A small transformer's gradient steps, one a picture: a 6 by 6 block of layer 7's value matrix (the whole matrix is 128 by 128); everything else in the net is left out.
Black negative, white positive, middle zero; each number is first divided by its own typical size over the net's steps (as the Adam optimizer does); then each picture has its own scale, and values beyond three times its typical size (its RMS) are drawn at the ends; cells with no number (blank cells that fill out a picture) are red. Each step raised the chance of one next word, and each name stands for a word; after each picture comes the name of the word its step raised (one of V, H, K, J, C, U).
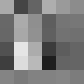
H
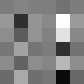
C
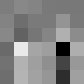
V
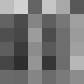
H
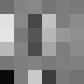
C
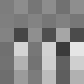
V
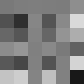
C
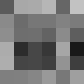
H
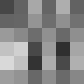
H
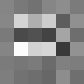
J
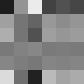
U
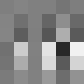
V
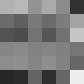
U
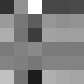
U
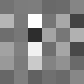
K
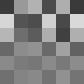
C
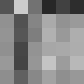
H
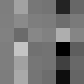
V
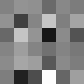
K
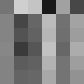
H
